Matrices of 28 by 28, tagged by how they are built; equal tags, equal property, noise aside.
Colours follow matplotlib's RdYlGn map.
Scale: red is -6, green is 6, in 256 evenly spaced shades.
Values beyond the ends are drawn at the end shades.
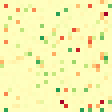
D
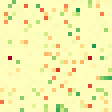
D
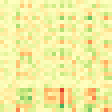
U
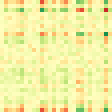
U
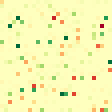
D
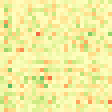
U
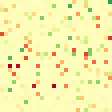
D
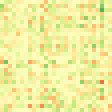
U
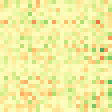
U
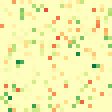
D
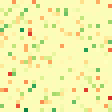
D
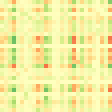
U
